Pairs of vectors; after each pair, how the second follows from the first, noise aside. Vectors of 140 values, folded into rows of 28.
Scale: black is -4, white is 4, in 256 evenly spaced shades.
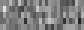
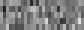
reversed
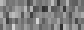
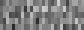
negated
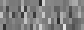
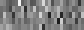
reversed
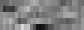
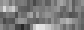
negated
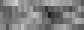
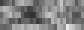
reversed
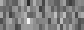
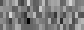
negated
